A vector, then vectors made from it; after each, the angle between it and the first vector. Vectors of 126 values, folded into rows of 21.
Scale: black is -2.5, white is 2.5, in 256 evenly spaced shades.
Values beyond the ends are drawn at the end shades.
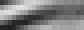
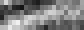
nearly opposite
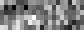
partly opposed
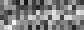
partly opposed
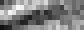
nearly parallel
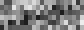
partly aligned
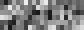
partly aligned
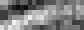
nearly opposite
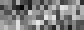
partly opposed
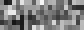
partly aligned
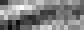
nearly parallel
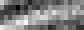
nearly opposite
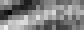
nearly opposite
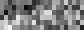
partly opposed
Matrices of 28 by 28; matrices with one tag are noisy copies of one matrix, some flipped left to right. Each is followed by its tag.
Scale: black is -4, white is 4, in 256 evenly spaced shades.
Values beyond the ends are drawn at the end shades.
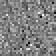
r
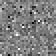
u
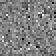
r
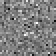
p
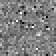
u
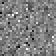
r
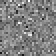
p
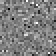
p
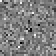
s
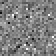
r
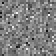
r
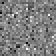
r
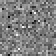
u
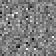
r
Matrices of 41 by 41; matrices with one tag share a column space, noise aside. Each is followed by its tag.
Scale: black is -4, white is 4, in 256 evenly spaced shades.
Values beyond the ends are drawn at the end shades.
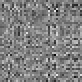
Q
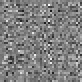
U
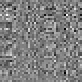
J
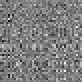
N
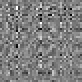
J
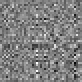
N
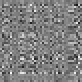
U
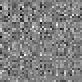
J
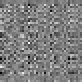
U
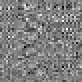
J
